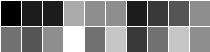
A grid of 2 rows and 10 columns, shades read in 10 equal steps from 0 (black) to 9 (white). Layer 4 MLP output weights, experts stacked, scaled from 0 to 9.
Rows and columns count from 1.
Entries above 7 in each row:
0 1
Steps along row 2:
down up up down up down up up down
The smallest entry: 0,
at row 1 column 1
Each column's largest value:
4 3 5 9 5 7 2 4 7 5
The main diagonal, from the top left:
0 3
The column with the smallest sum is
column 7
